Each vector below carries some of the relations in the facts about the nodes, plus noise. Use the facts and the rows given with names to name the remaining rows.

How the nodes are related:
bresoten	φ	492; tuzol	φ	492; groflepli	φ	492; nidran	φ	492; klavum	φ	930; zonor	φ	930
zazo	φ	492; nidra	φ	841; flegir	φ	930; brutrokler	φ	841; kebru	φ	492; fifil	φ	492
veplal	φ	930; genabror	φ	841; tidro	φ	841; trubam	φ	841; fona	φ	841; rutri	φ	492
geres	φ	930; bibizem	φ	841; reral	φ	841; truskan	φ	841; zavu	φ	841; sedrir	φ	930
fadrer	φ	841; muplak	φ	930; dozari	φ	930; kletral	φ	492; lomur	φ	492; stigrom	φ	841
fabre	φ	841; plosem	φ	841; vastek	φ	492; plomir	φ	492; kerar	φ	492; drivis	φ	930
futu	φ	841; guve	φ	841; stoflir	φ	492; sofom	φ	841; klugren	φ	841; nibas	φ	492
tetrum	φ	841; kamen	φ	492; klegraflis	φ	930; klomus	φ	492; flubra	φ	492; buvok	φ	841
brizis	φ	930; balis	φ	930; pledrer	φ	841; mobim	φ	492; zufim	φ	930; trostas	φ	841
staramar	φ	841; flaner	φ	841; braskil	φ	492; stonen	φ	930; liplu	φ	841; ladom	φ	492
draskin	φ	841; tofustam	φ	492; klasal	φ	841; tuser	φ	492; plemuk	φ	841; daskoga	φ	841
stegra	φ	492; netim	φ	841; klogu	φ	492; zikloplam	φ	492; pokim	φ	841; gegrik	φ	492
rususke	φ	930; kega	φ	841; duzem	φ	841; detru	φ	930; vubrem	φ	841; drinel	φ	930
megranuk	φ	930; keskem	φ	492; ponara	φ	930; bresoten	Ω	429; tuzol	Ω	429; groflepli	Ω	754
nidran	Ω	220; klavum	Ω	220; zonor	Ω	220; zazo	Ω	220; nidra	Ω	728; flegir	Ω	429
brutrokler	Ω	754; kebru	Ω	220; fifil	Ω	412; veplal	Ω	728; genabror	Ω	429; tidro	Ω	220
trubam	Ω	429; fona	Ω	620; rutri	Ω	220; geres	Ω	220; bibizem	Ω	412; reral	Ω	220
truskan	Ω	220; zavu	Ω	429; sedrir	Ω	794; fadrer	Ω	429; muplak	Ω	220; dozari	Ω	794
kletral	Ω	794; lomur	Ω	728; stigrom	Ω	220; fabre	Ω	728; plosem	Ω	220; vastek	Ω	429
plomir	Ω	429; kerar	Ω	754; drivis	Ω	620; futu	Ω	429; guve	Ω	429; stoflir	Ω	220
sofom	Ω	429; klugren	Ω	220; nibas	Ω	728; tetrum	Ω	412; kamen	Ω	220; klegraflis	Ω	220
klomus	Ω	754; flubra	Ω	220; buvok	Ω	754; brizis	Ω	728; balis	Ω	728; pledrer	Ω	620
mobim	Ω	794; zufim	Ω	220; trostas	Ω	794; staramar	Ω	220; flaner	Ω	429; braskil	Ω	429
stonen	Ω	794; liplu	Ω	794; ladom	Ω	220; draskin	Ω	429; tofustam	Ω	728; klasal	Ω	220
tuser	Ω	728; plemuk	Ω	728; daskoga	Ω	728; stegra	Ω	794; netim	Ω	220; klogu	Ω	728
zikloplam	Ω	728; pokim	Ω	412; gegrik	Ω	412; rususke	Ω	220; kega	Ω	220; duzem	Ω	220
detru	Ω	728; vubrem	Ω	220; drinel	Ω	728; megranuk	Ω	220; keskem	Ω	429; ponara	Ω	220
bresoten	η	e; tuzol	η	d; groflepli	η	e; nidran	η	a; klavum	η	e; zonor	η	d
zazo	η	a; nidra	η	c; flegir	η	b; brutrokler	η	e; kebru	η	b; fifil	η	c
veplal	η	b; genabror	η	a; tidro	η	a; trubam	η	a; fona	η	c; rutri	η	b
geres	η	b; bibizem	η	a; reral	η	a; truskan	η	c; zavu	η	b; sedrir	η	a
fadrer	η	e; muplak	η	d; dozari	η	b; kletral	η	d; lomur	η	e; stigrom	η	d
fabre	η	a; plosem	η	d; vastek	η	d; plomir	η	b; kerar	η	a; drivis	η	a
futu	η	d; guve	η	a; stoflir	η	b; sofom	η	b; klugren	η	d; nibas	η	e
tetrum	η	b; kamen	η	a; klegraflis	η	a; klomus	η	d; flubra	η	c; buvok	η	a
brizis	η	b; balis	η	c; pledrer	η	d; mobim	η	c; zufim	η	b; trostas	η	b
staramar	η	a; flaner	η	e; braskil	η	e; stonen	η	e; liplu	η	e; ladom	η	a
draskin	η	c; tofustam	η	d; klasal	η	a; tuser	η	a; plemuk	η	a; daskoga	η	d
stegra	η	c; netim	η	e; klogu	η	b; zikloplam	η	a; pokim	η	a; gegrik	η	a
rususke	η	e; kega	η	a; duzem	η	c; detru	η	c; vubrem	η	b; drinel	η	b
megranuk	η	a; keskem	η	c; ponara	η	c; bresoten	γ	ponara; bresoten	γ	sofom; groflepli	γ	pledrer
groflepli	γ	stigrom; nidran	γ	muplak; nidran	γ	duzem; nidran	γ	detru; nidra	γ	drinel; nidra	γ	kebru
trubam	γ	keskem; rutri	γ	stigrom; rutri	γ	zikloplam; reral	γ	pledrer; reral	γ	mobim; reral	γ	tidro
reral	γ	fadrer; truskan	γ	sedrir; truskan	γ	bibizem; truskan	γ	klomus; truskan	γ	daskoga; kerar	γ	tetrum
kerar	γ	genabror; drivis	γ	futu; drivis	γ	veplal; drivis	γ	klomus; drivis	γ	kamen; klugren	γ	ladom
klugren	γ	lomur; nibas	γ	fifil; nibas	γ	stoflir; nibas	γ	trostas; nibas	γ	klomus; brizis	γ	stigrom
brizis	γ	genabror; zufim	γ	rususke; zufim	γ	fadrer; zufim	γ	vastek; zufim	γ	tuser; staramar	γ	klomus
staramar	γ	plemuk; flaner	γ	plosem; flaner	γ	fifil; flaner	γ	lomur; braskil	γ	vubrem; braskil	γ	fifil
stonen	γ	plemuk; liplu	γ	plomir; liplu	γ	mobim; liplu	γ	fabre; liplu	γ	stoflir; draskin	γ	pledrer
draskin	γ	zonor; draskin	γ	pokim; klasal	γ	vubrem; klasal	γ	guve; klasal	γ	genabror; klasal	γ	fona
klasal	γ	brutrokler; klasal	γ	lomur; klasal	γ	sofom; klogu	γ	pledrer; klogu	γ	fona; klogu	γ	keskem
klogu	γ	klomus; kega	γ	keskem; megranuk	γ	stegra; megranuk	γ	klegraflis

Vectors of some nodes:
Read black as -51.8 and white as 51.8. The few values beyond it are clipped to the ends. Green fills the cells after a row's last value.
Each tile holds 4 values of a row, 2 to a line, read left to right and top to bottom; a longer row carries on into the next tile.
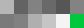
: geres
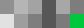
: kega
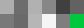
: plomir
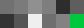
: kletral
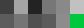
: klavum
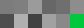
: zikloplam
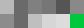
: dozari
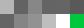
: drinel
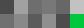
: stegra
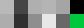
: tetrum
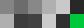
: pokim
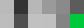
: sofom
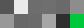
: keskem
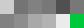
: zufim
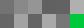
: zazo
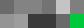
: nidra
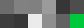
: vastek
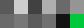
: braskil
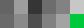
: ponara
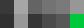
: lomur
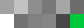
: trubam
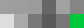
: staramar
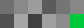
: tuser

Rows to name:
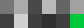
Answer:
groflepli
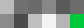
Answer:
flegir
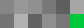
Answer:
nidran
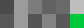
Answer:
flubra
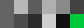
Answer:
fifil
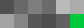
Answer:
duzem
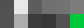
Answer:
nibas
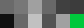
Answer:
tofustam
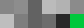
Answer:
draskin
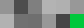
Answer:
genabror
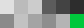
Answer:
klogu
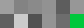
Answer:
kerar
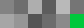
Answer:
plemuk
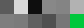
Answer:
stonen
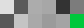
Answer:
rutri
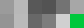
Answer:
drivis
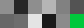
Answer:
stigrom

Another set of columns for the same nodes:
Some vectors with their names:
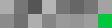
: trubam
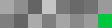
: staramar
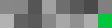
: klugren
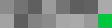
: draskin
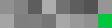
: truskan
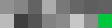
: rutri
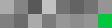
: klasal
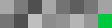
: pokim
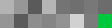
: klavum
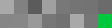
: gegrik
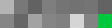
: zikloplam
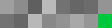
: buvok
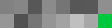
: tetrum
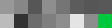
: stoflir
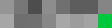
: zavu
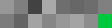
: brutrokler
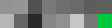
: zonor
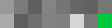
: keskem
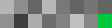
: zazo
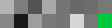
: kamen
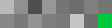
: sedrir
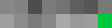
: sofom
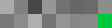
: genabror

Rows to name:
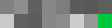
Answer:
kletral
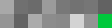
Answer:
nibas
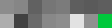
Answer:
plomir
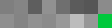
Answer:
fona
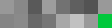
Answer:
duzem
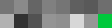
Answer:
klomus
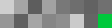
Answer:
klegraflis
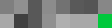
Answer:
stigrom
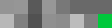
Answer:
dozari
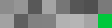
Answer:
vubrem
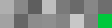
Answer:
stonen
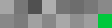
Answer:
flaner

